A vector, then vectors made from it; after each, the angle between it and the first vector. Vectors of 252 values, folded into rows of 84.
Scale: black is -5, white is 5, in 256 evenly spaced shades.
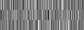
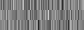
nearly opposite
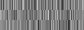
nearly opposite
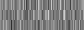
partly opposed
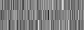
nearly parallel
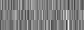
partly aligned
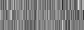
partly opposed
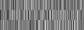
partly aligned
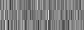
partly opposed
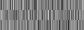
nearly opposite
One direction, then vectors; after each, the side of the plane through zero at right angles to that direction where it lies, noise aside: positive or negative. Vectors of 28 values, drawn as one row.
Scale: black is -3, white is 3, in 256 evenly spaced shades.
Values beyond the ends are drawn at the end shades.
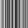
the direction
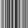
positive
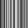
negative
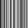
negative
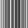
positive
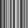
negative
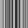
positive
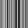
positive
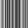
positive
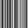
positive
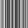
positive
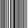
negative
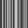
negative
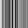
positive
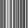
negative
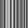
negative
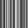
negative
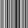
positive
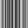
positive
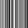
positive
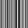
positive
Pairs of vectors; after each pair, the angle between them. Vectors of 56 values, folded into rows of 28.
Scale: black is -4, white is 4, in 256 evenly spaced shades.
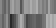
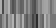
orthogonal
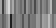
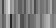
nearly parallel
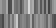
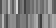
partly opposed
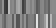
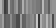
partly aligned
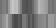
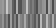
orthogonal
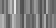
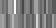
nearly parallel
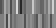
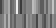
nearly parallel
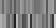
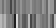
nearly parallel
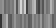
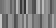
nearly opposite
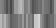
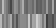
partly aligned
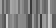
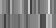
partly aligned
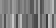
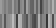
nearly parallel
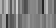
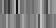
partly opposed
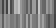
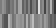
partly aligned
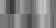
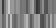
partly opposed
